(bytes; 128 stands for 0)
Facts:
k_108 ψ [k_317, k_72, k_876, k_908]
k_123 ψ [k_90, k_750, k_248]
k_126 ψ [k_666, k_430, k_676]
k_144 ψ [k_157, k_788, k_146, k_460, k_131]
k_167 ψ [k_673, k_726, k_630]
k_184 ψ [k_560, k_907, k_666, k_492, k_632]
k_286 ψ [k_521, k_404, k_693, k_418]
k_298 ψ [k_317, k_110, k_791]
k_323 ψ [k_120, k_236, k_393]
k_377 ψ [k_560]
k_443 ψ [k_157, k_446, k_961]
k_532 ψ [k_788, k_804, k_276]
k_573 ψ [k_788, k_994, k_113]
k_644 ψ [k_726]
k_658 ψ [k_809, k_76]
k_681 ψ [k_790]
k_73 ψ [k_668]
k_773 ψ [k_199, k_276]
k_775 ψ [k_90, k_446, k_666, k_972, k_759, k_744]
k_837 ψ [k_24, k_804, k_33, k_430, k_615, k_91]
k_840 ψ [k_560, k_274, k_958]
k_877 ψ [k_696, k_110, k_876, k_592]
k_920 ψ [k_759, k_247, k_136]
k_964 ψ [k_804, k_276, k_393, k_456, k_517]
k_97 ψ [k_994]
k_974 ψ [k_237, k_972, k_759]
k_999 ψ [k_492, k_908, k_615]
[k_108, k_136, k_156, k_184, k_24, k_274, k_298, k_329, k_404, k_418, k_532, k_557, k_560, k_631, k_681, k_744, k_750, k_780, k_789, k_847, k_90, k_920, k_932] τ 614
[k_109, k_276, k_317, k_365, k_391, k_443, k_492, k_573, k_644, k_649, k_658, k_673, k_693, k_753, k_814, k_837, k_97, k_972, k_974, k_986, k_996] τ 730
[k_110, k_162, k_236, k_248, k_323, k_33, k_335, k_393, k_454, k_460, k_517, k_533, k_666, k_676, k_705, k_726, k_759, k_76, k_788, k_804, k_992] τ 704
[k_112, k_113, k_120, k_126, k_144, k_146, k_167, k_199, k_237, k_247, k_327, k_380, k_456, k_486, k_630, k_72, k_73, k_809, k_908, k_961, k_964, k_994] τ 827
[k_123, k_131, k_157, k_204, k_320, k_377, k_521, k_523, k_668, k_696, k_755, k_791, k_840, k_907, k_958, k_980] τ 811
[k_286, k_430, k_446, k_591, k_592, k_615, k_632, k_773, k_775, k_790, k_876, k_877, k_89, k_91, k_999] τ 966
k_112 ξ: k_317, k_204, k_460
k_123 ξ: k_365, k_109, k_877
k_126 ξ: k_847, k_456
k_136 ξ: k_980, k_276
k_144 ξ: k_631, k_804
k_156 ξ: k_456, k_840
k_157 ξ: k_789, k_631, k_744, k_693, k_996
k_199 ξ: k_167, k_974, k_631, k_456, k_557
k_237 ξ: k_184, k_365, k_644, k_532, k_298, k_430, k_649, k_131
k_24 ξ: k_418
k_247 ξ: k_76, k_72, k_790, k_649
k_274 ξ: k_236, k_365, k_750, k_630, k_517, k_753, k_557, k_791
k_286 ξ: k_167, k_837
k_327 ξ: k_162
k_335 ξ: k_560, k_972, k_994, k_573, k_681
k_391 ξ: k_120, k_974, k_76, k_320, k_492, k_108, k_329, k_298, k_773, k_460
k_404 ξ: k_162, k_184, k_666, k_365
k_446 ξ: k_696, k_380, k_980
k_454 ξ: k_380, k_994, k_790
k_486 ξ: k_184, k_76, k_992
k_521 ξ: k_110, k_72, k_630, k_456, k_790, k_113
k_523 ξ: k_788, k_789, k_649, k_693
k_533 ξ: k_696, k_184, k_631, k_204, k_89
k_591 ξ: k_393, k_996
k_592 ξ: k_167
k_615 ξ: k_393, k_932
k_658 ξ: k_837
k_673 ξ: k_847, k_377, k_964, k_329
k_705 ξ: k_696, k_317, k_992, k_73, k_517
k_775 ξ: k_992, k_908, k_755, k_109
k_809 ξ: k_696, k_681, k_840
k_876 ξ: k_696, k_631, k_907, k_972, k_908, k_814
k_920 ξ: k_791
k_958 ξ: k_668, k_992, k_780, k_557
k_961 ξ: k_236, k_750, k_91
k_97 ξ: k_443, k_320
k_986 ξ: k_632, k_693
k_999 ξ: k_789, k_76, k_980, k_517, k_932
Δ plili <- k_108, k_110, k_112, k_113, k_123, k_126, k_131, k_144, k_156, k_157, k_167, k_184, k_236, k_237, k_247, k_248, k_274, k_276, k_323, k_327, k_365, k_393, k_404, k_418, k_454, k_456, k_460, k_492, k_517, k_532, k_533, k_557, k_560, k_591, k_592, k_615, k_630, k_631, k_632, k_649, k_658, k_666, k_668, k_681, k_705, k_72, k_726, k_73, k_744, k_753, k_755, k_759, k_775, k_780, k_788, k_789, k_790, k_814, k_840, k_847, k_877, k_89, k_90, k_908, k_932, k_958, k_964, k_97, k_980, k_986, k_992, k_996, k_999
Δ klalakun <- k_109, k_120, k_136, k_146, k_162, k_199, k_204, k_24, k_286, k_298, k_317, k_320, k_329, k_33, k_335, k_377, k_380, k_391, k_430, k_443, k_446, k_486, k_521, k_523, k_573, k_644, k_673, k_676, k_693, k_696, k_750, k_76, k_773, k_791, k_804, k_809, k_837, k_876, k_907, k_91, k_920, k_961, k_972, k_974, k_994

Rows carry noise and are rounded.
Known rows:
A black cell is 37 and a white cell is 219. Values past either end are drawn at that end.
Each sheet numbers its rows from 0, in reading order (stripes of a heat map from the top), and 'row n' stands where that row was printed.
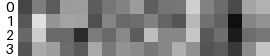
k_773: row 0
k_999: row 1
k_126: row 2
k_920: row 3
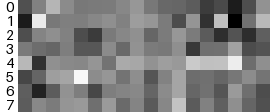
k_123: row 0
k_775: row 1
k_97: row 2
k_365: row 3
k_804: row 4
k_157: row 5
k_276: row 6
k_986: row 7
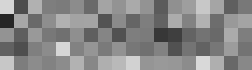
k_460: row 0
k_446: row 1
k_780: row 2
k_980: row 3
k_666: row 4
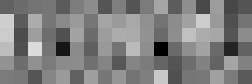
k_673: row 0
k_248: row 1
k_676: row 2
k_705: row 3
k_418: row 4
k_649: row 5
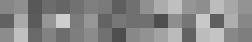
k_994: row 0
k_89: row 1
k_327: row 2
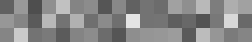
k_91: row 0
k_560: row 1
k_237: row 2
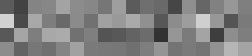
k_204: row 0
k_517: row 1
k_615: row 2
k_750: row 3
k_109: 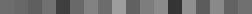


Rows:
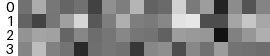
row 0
k_644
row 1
k_532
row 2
k_298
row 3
k_112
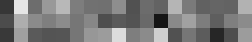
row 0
k_286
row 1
k_876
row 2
k_974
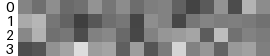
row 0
k_90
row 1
k_908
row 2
k_247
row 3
k_523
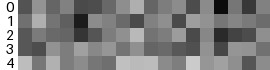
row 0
k_837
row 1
k_809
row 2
k_443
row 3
k_696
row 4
k_323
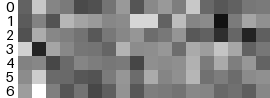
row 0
k_144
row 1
k_377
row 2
k_658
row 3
k_788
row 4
k_456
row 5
k_73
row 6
k_167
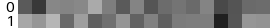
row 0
k_521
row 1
k_108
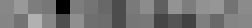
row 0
k_486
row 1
k_404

